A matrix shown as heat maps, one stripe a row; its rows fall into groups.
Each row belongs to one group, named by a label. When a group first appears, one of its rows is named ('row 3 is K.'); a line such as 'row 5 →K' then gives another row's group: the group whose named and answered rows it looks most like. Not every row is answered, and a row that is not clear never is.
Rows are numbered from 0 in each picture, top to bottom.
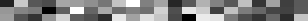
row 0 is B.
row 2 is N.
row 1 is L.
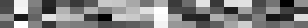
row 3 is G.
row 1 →B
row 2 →N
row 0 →B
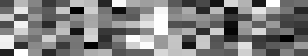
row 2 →L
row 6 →N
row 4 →G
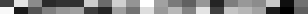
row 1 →N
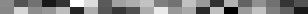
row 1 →G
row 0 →L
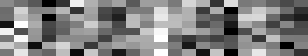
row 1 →G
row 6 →N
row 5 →B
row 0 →L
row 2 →G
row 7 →G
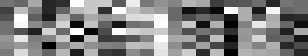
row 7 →G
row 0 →L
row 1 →B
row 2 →B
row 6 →B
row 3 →G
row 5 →G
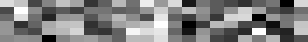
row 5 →B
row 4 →N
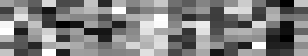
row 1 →B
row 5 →N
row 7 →N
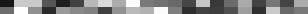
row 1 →B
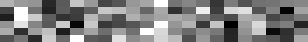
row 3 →G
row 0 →L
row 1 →B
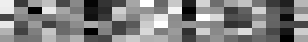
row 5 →N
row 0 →N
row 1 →N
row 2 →N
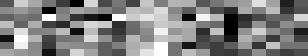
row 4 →G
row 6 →B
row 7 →L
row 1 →B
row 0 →G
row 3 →L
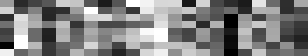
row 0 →N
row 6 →G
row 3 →G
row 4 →B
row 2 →B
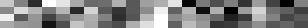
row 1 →G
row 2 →L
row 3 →L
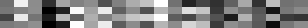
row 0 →B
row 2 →B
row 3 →L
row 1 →L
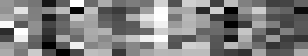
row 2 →L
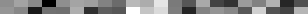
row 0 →B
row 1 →N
